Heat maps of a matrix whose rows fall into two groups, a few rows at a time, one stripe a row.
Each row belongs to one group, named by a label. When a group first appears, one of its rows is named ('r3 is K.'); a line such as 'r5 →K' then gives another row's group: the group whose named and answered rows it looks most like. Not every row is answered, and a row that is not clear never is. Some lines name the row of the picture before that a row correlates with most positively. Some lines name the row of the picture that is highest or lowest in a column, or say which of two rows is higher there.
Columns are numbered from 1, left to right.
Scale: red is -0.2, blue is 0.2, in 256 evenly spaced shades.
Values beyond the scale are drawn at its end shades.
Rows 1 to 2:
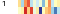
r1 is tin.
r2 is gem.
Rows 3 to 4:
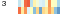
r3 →tin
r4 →gem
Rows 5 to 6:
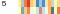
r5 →tin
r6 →tin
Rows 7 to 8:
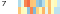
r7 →tin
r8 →gem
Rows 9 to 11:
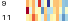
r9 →gem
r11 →gem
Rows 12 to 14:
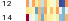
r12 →gem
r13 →gem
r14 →gem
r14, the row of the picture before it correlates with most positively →10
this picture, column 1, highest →13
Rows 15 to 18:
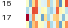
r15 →tin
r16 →tin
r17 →gem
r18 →tin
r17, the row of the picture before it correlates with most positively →14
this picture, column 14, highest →16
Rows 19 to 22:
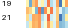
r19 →tin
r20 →gem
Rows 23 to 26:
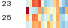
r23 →tin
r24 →gem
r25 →tin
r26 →tin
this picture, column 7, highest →23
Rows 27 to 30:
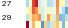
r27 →tin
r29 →tin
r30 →gem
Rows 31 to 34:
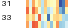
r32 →gem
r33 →gem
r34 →tin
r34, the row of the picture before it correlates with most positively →28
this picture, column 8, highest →33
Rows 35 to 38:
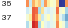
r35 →gem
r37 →tin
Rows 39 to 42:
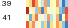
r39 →gem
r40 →gem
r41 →tin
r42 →gem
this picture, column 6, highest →40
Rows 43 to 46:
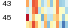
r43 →tin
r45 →gem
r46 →gem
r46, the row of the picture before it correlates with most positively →39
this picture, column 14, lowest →45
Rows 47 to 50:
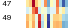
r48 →tin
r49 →gem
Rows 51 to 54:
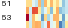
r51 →gem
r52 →tin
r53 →gem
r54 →tin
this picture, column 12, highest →54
